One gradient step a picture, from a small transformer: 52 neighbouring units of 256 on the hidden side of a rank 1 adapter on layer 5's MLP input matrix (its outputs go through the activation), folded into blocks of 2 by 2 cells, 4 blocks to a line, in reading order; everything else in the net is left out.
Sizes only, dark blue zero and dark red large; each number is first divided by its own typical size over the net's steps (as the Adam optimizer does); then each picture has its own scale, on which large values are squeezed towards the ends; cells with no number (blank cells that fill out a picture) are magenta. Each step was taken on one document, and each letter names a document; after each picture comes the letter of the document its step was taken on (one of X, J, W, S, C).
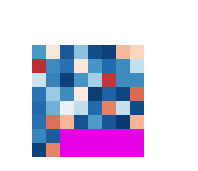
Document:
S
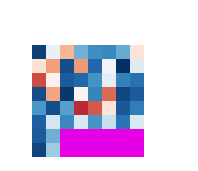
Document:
S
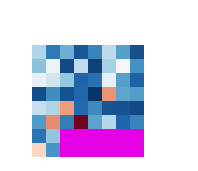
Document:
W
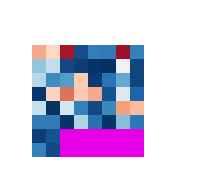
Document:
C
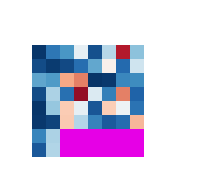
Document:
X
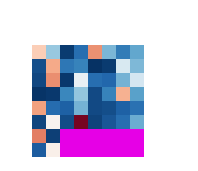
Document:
W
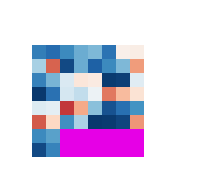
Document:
X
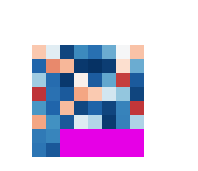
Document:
C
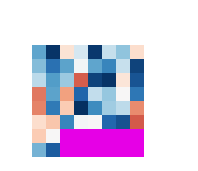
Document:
C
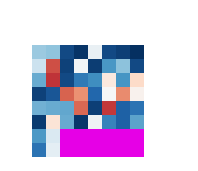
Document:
W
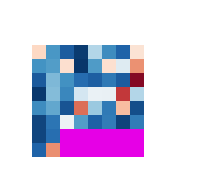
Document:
X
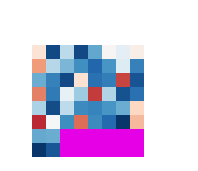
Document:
C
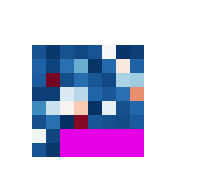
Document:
W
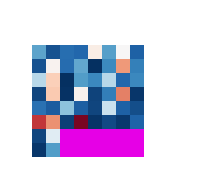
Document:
W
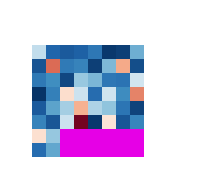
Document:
W
